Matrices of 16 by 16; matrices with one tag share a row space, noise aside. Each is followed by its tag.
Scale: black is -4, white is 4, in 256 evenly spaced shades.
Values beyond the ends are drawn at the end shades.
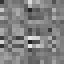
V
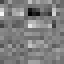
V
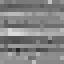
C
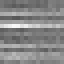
C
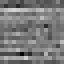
C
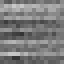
C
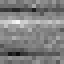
C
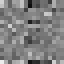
V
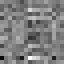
V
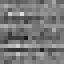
C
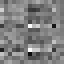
V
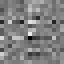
V
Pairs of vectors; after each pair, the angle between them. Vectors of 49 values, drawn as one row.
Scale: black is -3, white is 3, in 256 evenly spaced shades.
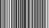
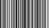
nearly parallel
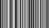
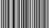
nearly opposite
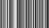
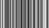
orthogonal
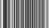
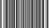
partly aligned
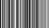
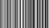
orthogonal
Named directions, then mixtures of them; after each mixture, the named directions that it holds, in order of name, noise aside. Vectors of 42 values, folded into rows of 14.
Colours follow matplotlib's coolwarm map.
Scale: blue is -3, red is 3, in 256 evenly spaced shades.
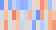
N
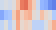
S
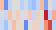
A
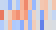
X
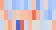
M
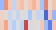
A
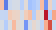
A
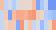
M, S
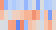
A, M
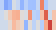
A, N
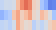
S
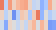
N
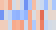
X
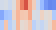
S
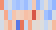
M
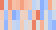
N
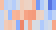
M, S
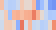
M, S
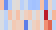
A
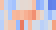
M, S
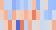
M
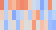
N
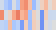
X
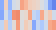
N, S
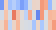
N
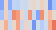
N, S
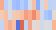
M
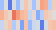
N, X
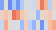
N, X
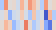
A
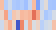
M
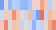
N
